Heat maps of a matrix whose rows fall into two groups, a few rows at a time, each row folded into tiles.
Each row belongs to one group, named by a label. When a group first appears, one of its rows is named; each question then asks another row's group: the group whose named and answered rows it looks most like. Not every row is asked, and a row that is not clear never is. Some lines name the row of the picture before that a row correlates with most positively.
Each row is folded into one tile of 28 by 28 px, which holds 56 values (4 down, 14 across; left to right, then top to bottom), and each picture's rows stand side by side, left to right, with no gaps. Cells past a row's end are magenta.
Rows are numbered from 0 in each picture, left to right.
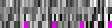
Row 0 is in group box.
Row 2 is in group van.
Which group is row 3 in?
box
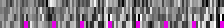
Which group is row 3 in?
box
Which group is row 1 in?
van
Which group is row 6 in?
box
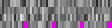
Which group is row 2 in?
van
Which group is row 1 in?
van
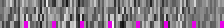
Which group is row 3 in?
box
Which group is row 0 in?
box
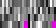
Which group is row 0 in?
van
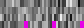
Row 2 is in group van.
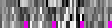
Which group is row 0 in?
van
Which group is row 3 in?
box
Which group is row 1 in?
van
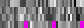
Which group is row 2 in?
van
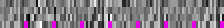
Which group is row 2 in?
van
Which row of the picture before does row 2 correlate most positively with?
2
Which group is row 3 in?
box
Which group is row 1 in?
van
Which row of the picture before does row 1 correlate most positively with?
0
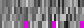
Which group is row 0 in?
van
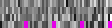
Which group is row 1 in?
box
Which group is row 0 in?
van
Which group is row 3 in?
box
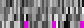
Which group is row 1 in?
box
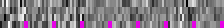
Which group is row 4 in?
van
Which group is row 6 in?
van
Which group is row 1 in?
box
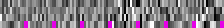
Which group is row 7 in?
van
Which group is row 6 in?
van
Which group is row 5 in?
van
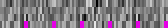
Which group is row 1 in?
van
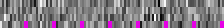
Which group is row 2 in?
van
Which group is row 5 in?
van
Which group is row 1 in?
van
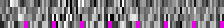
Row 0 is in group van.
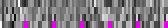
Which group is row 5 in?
box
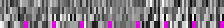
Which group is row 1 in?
box
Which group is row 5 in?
box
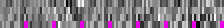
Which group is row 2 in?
van
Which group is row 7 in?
van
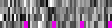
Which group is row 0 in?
van
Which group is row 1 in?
van
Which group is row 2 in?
box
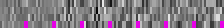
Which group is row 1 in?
van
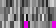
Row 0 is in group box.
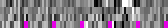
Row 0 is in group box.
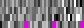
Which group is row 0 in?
van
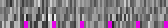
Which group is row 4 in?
van
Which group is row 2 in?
box
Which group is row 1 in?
box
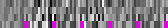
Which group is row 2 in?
box
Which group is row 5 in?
box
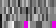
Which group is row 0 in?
van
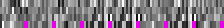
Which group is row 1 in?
box
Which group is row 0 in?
van
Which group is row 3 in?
box
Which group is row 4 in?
box
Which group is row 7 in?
van
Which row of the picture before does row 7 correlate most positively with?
0
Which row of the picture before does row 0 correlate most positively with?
0
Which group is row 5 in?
van
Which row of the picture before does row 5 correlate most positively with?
0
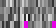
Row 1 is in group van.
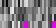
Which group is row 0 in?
van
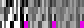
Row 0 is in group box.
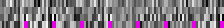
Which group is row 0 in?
box
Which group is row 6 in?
van
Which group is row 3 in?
box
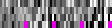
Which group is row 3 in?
box
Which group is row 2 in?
van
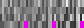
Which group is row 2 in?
box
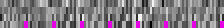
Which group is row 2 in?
box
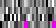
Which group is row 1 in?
van
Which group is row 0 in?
van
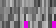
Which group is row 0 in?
box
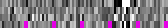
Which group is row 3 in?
van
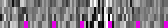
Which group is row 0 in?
van
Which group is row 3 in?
box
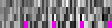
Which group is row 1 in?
box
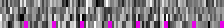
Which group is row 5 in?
box
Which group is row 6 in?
van
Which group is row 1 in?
box
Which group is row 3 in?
van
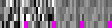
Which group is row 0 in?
box
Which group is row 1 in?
van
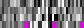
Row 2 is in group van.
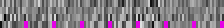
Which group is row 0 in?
van
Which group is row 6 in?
van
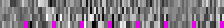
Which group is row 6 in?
box
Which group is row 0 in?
van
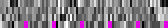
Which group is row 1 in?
box
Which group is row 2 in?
van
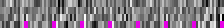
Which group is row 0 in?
box
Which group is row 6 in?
van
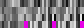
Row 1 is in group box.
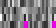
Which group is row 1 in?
box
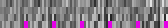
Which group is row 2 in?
box
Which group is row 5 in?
box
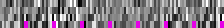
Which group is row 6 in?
van
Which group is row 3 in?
van
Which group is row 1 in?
box
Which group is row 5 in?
box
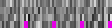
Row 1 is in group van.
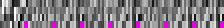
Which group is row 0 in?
van
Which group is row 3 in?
box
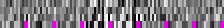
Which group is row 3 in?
box
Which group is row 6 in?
van
